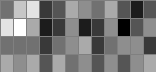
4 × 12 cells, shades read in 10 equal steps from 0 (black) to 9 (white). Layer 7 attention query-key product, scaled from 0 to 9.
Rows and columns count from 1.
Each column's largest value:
8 9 8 3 6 6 6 4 6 5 5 6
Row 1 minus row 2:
-4 -2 2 1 1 1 4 2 1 3 -2 -2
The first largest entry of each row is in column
3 2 7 1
